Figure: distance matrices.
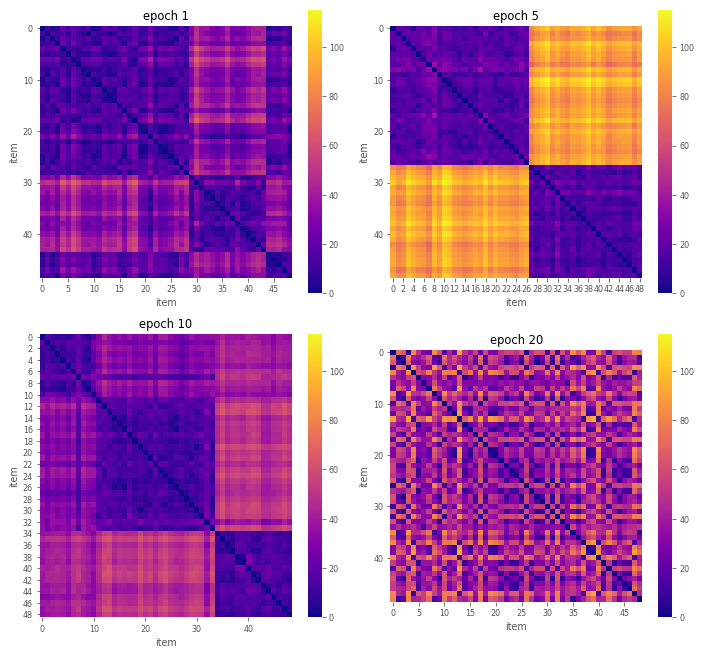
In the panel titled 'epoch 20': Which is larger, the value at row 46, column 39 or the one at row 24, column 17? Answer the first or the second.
the second
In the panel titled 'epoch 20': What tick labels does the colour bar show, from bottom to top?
0, 20, 40, 60, 80, 100
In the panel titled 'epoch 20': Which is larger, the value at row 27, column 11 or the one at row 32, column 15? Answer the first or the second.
the second
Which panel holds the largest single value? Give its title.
epoch 5
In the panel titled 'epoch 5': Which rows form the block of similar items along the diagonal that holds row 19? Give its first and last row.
0 to 26
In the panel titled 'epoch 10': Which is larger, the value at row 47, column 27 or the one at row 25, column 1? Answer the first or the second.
the first
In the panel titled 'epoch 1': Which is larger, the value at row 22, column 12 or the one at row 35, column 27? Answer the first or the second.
the second
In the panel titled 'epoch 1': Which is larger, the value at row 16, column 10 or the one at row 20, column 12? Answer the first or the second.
the second
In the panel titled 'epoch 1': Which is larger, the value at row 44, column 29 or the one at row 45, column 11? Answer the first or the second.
the first
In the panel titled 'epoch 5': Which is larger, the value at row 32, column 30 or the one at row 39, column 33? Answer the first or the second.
the first
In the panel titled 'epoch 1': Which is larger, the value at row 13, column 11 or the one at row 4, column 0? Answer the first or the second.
the second
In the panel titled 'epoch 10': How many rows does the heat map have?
49
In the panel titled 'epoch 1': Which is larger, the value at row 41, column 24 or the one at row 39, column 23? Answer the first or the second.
the first
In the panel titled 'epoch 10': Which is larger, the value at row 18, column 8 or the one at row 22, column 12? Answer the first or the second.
the first
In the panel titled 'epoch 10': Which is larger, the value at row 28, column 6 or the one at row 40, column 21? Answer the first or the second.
the second
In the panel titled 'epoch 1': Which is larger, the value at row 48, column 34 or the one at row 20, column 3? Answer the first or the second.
the first
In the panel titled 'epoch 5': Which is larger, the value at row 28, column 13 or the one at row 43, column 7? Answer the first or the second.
the first
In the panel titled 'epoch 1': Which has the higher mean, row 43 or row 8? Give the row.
43
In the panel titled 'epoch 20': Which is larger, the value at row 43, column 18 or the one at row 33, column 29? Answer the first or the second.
the first
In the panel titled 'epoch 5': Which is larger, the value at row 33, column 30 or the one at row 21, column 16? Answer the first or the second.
the first
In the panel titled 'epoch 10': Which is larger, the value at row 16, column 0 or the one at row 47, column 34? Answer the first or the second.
the first
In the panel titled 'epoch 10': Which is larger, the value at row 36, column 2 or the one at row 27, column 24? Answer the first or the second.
the first
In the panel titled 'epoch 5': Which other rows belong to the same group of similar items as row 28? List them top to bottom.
27, 29, 30, 31, 32, 33, 34, 35, 36, 37, 38, 39, 40, 41, 42, 43, 44, 45, 46, 47, 48
